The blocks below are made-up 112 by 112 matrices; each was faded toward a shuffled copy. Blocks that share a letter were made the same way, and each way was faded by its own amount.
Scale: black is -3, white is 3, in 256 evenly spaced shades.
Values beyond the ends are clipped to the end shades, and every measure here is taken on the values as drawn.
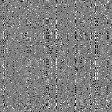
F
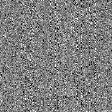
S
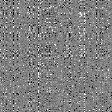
F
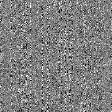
S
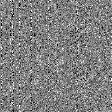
S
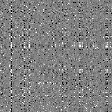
F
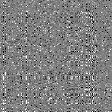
F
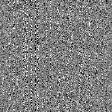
S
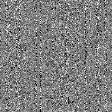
S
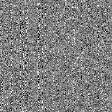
S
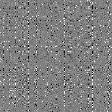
F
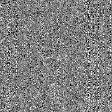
S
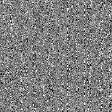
S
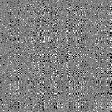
F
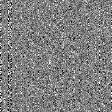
S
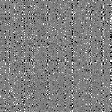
F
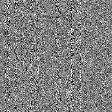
S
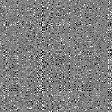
F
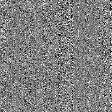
S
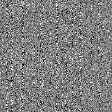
S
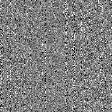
S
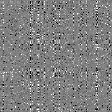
F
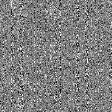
S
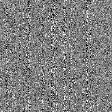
S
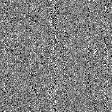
S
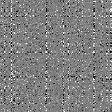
F
